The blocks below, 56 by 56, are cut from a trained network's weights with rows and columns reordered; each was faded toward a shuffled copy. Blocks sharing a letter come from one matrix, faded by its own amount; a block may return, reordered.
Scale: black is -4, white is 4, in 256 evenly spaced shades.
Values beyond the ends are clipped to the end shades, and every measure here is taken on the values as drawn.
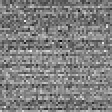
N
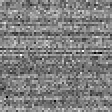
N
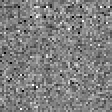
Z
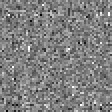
Z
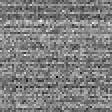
N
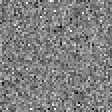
Z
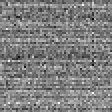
N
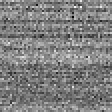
N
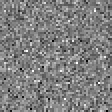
Z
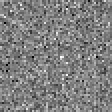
Z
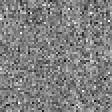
Z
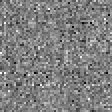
Z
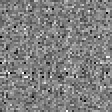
Z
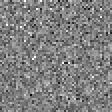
Z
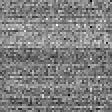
N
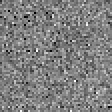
Z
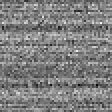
N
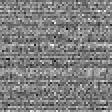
N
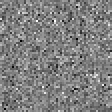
Z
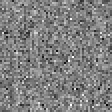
Z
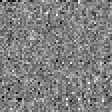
Z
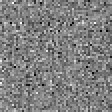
Z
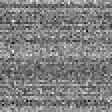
N
